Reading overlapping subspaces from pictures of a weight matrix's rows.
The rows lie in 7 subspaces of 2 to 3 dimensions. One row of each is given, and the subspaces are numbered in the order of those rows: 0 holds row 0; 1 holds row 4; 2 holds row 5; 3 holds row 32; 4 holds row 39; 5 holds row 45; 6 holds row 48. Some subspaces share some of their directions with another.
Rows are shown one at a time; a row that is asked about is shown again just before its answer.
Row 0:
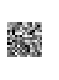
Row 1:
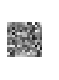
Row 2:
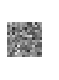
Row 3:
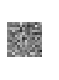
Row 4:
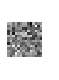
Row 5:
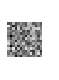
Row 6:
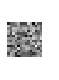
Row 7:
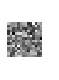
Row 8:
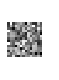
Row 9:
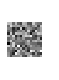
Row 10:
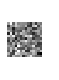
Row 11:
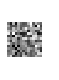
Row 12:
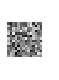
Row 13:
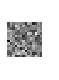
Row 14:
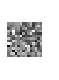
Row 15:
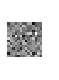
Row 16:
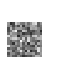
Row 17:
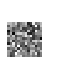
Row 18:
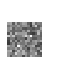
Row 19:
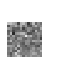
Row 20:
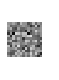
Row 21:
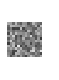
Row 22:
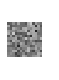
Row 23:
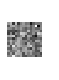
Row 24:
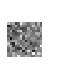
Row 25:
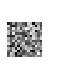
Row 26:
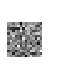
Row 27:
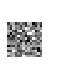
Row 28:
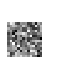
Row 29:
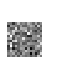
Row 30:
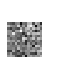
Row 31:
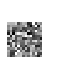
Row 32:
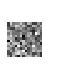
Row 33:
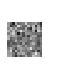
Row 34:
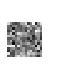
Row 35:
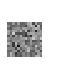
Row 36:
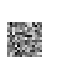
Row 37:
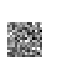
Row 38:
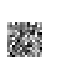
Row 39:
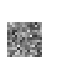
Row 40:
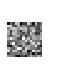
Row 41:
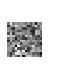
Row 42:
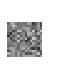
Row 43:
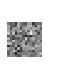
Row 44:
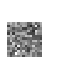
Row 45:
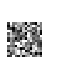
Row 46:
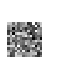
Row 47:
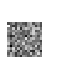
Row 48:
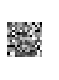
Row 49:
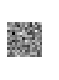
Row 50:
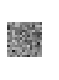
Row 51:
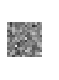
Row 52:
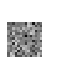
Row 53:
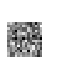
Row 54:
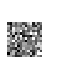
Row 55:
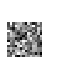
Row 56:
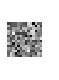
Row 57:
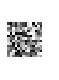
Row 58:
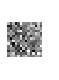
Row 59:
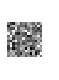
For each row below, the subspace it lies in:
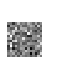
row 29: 2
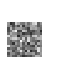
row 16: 4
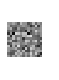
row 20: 2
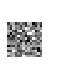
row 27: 4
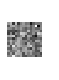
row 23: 1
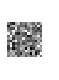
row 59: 2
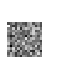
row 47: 2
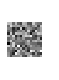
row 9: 0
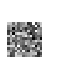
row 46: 6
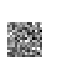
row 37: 4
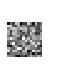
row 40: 6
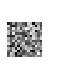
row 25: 2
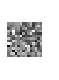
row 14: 0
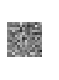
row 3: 0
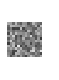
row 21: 0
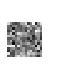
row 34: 6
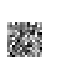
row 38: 1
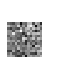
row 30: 0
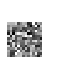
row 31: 2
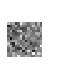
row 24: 6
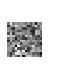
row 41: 3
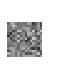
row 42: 4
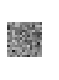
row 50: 0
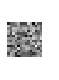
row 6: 6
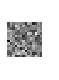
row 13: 3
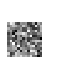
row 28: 4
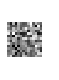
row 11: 1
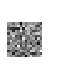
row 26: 0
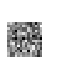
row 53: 4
